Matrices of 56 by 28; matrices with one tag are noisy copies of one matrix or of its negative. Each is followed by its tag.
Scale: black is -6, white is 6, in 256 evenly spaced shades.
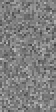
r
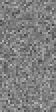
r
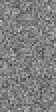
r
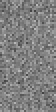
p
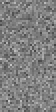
r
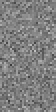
r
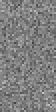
p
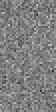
p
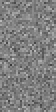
r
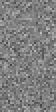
r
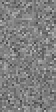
r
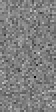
p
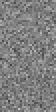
r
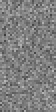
p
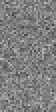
r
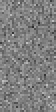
p
